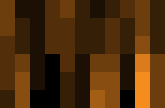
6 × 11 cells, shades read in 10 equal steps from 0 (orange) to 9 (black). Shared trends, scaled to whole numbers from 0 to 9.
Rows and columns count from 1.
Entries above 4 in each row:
11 11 10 10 7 7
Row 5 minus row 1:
1 -4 0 3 2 1 -4 -3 2 -5 -2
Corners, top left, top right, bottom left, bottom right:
5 7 7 5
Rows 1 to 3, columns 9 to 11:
6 5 7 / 7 5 7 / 7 4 7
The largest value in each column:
7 8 9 9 7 8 8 7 9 5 7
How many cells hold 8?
12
